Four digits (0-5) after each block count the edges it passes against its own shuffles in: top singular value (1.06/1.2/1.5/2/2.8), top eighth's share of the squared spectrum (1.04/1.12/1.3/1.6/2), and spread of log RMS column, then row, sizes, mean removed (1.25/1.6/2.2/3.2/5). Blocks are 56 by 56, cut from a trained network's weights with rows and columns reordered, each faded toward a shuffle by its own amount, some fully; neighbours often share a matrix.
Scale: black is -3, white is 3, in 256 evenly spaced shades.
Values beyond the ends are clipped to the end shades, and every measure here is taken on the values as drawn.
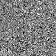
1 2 1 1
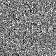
1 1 0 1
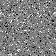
0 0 0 0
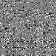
3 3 0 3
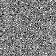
2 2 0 1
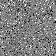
0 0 0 0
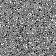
0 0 0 0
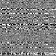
4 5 0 4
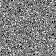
0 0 0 0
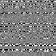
4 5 0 4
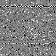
4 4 0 3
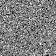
0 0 0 0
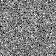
1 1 0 0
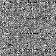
3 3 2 2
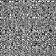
3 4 1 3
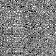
3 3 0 2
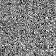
2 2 0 1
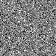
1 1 0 0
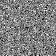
2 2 0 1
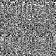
3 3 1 2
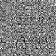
3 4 1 2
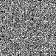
2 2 0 0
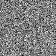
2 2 0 0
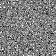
1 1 0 0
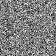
1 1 0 0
